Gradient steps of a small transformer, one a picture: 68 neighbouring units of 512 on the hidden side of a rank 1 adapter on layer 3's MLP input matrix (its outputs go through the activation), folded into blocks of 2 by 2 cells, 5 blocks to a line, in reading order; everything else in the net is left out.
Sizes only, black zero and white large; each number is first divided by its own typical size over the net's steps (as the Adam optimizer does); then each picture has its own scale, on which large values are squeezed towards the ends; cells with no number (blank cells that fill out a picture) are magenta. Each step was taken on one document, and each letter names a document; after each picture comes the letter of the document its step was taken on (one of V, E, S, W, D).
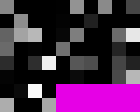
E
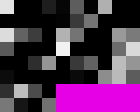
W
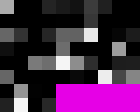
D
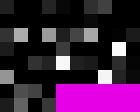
D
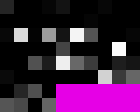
D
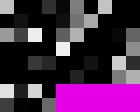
W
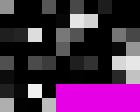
W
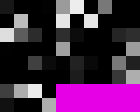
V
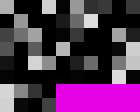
E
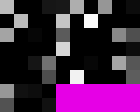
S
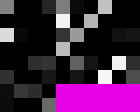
S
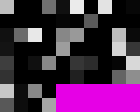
W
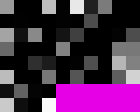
E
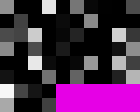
E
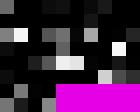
D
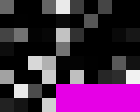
S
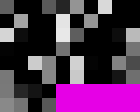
S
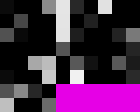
S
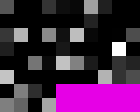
D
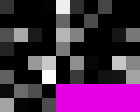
S
